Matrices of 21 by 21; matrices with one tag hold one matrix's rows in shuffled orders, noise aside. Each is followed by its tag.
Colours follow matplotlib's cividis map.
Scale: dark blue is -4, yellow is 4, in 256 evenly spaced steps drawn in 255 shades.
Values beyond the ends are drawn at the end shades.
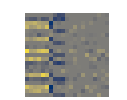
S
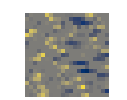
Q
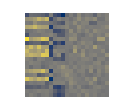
S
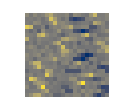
Q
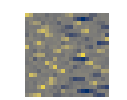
Q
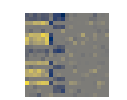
S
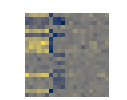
S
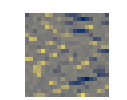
Q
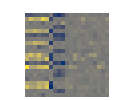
S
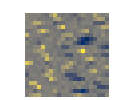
Q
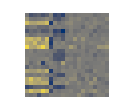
S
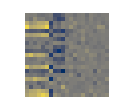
S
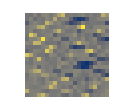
Q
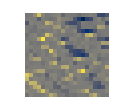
Q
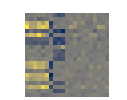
S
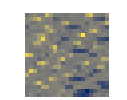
Q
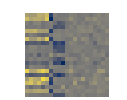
S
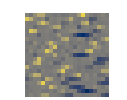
Q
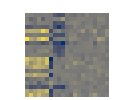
S
